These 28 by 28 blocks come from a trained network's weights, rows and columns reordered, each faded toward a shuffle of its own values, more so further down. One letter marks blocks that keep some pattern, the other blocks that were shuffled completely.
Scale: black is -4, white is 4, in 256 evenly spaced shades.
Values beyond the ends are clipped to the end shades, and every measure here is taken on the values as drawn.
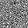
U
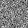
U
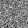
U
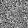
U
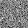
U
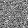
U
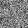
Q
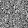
Q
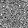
U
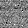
Q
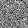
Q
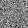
U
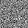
Q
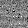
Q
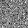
Q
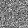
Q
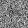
U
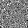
Q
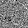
U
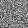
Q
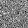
U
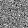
U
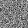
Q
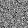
U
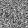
Q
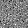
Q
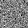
U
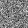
U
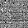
Q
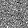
U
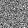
U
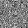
Q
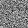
U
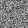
U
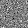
U
